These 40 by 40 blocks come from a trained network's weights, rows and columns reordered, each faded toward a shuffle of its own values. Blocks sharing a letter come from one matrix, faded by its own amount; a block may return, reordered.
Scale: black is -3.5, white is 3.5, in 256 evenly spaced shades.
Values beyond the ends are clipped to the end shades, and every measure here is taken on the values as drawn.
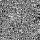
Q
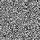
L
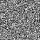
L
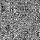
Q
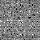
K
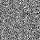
Q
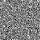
Q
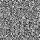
L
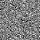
Q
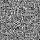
Q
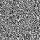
L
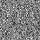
L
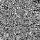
Q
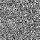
Q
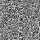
L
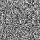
L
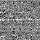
K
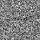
L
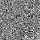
Q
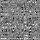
K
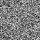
L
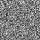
L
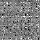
K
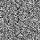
L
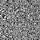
Q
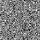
Q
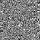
Q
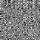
Q
